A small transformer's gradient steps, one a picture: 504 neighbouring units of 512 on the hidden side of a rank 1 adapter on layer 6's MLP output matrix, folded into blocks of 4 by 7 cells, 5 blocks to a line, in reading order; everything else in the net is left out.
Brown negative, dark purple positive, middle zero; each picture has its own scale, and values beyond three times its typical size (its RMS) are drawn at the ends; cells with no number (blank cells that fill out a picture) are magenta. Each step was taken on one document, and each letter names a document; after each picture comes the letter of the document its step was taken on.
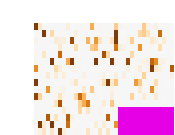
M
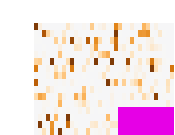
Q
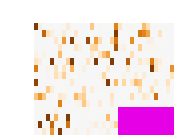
Q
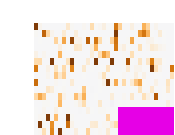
Q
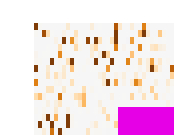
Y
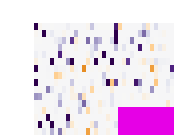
Y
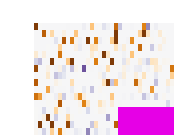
Y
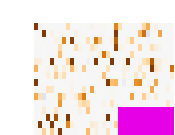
Q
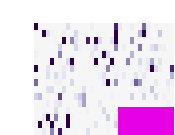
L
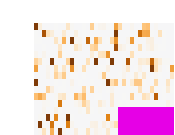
Q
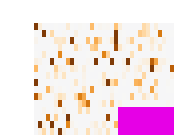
M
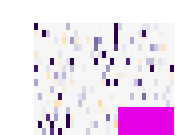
L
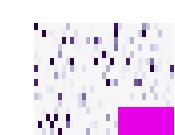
L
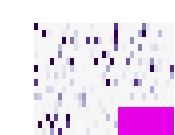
L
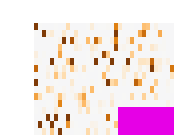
Y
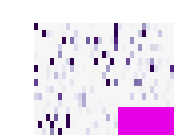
L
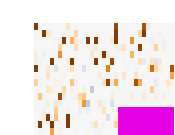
Y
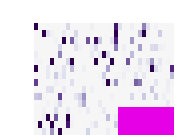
L
